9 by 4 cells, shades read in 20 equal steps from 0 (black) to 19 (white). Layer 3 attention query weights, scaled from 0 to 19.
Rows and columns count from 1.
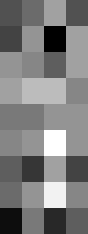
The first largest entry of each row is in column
3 4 4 2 3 3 3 3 2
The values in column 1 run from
1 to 12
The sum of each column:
69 87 96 84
